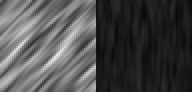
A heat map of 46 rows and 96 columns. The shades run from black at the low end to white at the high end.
The table splits into one row of 2 panels. Panel 1,1: middling, slanting up to the right, strong in contrast. Panel 1,2: very low, streaked downward, faint in contrast.
